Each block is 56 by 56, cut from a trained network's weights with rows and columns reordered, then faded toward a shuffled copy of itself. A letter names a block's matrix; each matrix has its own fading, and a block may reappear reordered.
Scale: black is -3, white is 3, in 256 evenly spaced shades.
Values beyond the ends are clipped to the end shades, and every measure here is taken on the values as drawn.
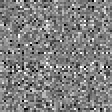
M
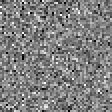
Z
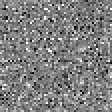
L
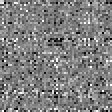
M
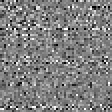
M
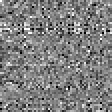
M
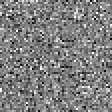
L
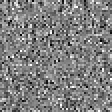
L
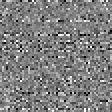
M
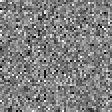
Z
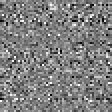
M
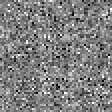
L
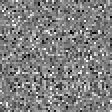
L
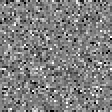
L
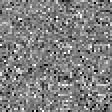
L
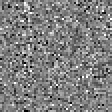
Z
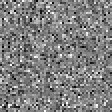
L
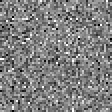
Z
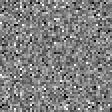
Z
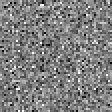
Z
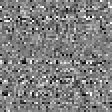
M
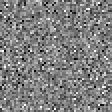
Z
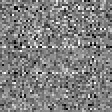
M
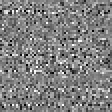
M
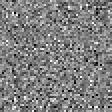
Z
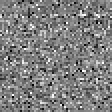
L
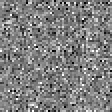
L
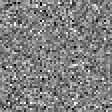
Z
